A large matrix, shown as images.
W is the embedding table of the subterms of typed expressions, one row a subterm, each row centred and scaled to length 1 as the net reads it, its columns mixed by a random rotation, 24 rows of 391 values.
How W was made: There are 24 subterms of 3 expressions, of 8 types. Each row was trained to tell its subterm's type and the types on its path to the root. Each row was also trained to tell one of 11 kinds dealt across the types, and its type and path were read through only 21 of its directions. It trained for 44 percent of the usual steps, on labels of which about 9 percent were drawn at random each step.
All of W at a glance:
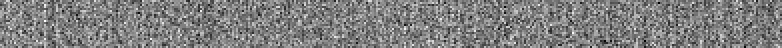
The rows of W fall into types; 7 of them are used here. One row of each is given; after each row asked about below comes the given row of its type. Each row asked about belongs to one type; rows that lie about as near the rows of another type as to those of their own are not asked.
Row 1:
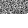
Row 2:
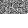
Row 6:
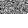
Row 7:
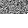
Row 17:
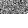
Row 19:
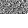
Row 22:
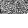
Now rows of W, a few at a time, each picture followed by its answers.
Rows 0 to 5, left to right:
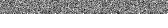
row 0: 6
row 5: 2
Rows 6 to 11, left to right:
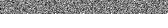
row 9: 2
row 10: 2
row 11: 19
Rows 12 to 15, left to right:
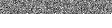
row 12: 19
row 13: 22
